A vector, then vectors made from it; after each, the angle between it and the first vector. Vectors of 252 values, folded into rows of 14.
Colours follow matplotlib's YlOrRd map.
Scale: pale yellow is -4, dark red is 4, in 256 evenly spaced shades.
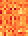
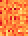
nearly parallel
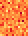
orthogonal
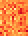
nearly opposite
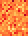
orthogonal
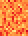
partly opposed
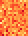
partly opposed
